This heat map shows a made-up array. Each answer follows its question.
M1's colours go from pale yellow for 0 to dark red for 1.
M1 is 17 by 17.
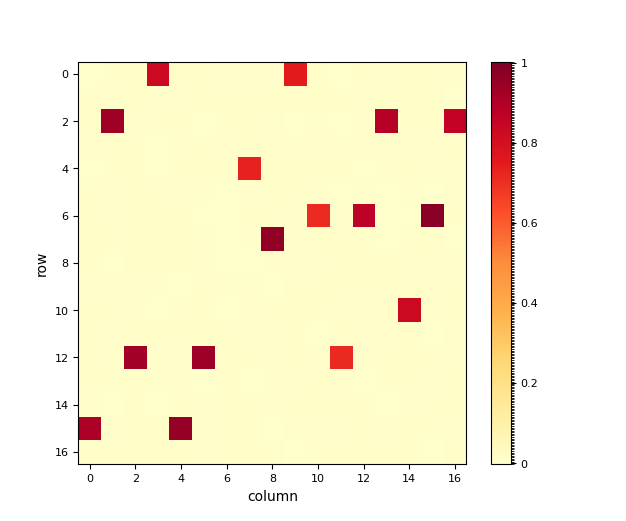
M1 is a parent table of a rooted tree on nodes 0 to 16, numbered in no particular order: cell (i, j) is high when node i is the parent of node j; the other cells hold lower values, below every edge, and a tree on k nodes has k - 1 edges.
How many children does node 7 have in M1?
1
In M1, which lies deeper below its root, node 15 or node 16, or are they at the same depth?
node 16
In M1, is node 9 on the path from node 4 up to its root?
no
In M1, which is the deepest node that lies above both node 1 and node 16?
2
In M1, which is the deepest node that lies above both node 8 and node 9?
15
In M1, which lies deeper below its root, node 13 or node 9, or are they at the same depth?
the same depth
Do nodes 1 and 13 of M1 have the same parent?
yes
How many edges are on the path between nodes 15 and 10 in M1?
2
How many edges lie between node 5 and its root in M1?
2
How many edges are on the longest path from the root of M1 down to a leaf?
4
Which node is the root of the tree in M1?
6
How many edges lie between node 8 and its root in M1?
4
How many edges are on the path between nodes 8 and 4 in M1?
2
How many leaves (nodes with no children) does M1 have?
9
